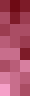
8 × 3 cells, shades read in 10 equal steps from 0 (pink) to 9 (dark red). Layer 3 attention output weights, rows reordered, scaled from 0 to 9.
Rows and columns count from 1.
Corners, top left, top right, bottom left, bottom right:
7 8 0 5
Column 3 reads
8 6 5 6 8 2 4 5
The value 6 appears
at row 2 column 3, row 3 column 1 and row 4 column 3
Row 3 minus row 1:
-1 -4 -3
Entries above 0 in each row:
3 3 3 3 3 3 3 2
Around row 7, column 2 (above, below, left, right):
4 3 2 4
